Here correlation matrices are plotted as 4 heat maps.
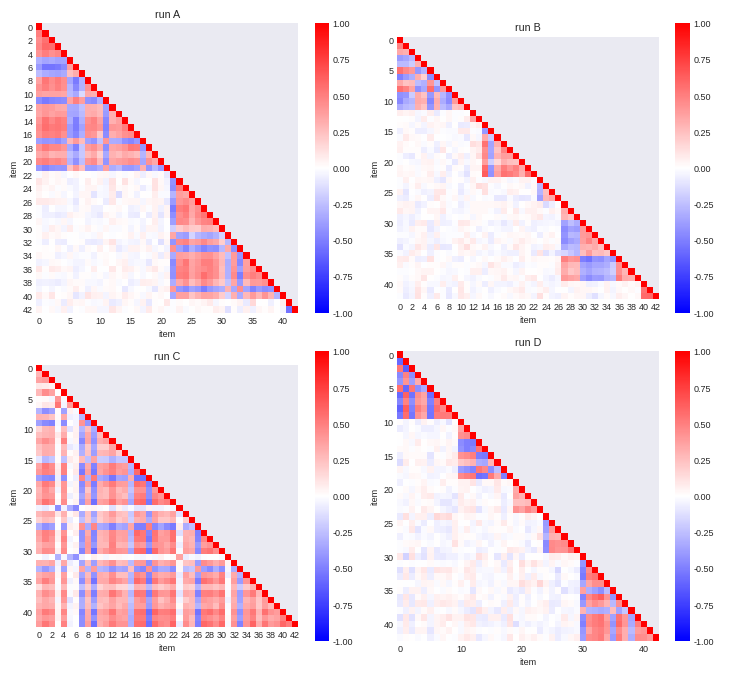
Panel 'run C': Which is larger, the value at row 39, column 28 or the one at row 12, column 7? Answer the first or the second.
the first
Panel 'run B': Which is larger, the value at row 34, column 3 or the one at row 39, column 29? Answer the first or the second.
the second
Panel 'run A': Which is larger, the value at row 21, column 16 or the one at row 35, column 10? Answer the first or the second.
the second
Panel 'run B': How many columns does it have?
43
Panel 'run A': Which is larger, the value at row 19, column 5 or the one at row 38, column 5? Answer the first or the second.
the second
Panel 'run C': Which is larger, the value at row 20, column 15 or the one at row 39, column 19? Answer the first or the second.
the second
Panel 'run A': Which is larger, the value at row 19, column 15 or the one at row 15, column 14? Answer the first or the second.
the second
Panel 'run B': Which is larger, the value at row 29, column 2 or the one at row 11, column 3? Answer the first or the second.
the second
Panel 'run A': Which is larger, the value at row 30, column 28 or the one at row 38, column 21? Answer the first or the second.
the first
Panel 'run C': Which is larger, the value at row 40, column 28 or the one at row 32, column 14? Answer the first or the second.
the first
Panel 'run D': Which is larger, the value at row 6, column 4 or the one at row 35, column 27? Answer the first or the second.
the first
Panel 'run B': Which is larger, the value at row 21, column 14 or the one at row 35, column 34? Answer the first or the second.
the first
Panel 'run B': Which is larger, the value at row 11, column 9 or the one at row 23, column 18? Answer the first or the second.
the first
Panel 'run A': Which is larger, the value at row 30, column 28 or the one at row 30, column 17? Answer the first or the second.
the first
